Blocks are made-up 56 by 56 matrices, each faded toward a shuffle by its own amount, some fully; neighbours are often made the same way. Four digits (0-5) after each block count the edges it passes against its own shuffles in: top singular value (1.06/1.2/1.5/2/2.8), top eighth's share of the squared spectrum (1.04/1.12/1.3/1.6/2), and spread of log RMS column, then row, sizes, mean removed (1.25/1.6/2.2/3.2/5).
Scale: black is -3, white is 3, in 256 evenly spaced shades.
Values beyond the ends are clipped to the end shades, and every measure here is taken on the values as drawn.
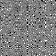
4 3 2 1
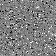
2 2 0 0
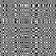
5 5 4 4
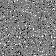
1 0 0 0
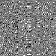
4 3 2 2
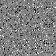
3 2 1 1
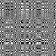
5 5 4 4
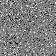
2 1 0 0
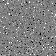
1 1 0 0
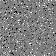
0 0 0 0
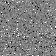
0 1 0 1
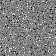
0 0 0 0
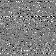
2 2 0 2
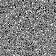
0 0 0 0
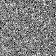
0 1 0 0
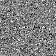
0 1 0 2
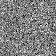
0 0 0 0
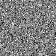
0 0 0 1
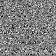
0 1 0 3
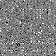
3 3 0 1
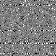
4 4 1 2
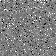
1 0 0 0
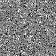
2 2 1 0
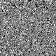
1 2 0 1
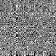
4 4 2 3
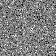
1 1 0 0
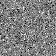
2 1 0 0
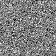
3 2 1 0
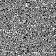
2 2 0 0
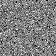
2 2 0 0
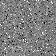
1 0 0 0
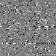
2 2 1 2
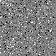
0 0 1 0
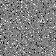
1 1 1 0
